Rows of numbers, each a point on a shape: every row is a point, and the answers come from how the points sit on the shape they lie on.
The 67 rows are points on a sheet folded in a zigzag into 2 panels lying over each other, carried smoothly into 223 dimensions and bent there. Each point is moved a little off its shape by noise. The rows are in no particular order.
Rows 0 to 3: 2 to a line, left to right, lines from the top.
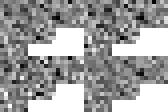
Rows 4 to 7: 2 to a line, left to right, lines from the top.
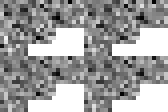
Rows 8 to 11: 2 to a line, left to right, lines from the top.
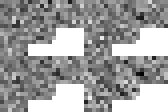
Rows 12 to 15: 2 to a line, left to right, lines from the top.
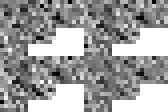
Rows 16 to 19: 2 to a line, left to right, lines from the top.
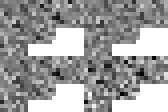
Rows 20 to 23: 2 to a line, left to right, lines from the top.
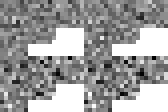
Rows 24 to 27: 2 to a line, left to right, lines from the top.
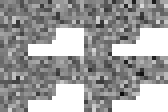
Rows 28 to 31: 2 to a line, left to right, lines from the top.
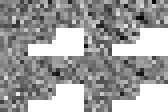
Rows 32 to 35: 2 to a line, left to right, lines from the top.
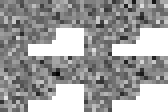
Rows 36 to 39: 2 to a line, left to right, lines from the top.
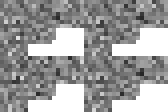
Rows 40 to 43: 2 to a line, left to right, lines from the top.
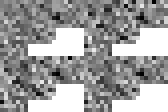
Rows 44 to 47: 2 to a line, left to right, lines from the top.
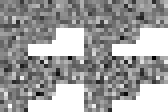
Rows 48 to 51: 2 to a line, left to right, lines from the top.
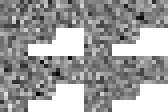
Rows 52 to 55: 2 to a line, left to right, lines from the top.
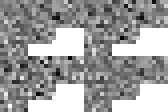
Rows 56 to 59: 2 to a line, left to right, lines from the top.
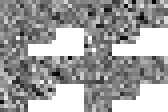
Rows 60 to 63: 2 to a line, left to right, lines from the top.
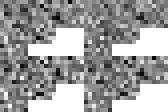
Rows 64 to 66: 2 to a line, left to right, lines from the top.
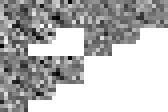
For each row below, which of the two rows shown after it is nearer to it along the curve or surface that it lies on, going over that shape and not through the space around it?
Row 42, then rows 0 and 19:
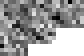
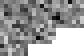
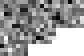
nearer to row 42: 19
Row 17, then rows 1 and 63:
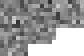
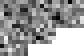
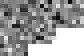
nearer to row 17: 63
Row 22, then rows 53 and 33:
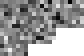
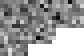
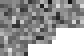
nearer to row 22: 33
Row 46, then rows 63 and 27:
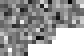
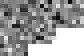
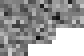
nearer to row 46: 27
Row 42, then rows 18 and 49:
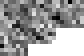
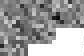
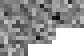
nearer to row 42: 18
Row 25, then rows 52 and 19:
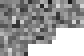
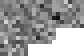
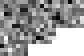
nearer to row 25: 19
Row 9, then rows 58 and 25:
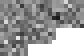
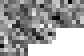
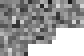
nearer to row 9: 58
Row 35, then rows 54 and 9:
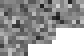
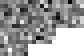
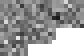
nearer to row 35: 54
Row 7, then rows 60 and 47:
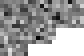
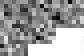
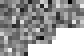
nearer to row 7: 60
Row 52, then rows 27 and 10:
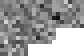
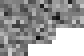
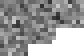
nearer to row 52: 27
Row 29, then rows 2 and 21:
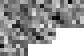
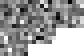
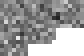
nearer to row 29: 2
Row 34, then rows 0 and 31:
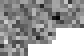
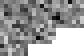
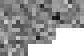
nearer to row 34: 31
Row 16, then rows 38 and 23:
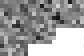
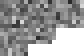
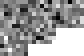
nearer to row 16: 23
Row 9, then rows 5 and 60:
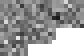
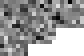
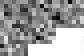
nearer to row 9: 60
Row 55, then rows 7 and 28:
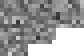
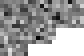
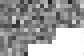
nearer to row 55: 7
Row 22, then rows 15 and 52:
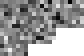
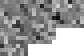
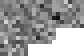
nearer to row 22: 15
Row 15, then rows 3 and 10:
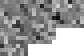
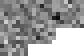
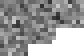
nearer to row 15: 10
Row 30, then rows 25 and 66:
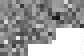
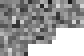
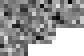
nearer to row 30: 66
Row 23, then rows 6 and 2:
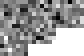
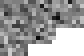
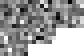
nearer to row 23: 2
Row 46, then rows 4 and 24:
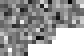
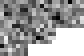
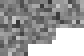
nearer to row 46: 4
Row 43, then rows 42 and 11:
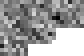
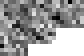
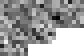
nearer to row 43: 42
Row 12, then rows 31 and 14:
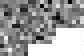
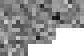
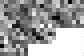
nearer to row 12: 14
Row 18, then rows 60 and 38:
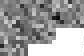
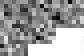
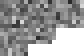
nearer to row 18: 60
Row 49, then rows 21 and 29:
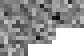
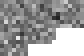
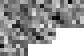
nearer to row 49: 21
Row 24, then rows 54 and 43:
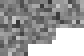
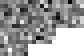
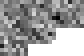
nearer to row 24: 43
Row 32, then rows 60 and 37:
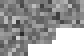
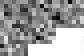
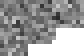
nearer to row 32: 37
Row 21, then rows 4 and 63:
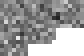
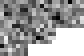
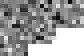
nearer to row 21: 4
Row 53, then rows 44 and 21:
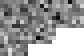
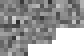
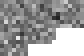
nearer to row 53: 21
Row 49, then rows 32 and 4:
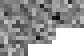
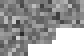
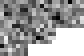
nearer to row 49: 4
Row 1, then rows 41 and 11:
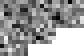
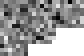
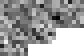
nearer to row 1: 41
